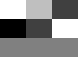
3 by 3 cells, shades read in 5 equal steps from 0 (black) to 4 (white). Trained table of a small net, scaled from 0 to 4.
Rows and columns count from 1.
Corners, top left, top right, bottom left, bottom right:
4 1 2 2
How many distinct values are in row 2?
3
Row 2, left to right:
0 1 4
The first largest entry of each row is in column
1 3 1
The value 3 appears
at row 1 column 2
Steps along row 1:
down down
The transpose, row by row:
4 0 2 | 3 1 2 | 1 4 2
